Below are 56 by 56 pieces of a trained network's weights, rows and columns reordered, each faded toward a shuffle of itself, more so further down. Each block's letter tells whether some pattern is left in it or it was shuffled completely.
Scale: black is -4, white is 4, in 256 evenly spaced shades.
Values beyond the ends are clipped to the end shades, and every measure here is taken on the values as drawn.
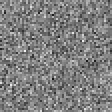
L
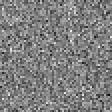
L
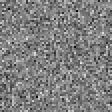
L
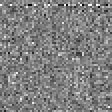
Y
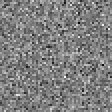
L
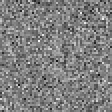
L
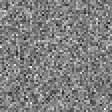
L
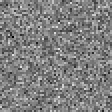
L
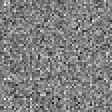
Y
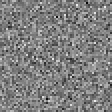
L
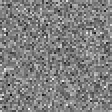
L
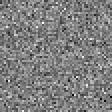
L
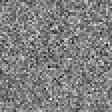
L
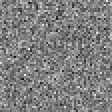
L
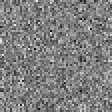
Y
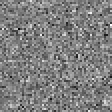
Y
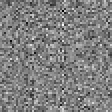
Y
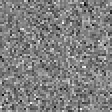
L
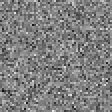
L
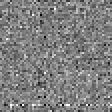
Y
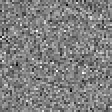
L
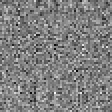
Y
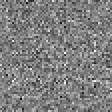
Y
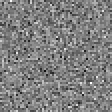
L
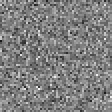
Y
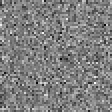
Y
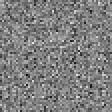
Y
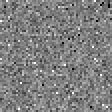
L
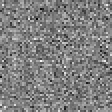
Y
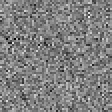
Y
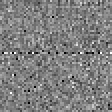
Y
